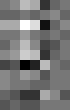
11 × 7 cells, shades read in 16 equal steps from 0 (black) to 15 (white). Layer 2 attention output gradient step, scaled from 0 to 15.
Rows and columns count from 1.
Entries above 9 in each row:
2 0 4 0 1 2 1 0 0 1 0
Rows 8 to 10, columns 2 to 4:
7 9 8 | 7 7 6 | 5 3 3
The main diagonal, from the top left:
7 6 15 7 4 6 6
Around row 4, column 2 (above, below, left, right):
10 8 7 9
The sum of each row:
52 46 63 49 49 56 35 51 48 40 42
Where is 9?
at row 4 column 3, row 6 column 2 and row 8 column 3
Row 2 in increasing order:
6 6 6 6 7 7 8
